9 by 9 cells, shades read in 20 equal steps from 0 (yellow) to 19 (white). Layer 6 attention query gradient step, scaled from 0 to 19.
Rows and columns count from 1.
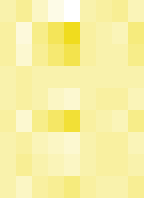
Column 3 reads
14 9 10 12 12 9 13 12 11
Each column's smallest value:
11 10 9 5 0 11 11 10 8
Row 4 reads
12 11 12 12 12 12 12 12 12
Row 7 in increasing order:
11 11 11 12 12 13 13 14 15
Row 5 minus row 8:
0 1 0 1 1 0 0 0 1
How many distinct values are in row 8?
5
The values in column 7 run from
11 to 12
